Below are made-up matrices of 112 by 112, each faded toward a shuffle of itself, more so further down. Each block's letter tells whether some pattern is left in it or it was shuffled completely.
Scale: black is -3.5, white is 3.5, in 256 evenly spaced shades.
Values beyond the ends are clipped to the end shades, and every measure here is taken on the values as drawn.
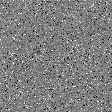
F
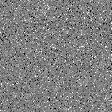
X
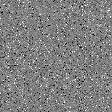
X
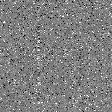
X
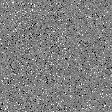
X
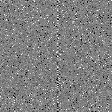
X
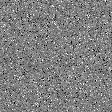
F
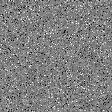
X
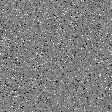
F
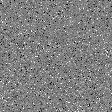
F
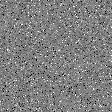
F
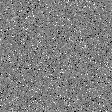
F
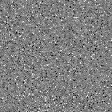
X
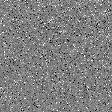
X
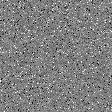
F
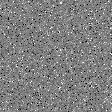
X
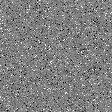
F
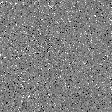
X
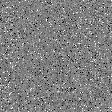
X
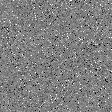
F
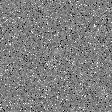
F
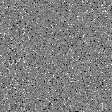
X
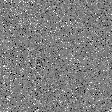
X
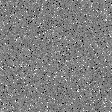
F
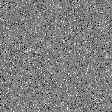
X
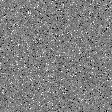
F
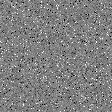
X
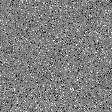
F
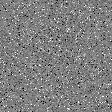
F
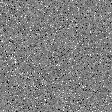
F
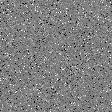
F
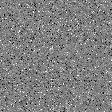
X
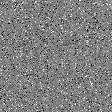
X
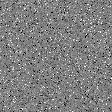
X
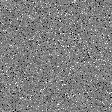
F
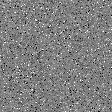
F
